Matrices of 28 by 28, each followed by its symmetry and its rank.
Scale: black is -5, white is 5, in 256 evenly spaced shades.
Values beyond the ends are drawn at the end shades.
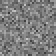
neither, full rank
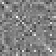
symmetric, rank five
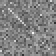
symmetric, full rank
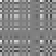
symmetric, rank one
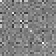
symmetric, rank five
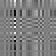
neither, rank one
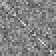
symmetric, full rank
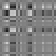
symmetric, rank one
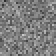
neither, full rank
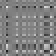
symmetric, rank one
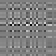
neither, rank one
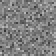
neither, full rank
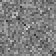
symmetric, full rank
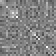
symmetric, rank five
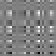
neither, rank one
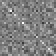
symmetric, rank five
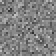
symmetric, full rank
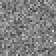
neither, full rank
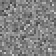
symmetric, full rank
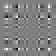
symmetric, rank one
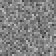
neither, full rank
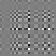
symmetric, rank one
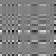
neither, rank one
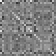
symmetric, rank five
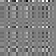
neither, rank one
